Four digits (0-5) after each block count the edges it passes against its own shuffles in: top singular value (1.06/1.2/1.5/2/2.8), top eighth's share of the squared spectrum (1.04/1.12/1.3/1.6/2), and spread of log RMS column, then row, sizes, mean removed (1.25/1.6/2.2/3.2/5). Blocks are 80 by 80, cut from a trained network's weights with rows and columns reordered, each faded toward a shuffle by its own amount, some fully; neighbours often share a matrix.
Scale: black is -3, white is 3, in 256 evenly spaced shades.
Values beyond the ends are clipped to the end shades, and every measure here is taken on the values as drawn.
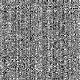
3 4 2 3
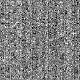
3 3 0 2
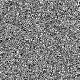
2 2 0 1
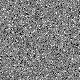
0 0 0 0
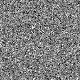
0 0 0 0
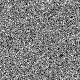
0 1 0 0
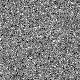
0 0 0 0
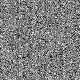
0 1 0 0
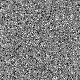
0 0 0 0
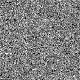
2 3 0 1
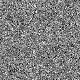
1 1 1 0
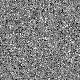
0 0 0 0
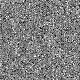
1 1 0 0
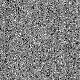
1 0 0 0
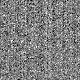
2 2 0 1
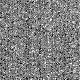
2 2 0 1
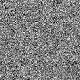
3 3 0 1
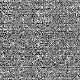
3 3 3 0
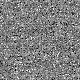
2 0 0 0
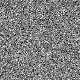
2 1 0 0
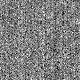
2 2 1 1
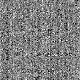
2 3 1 2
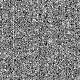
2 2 0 1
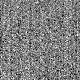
2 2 0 1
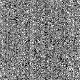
2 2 1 2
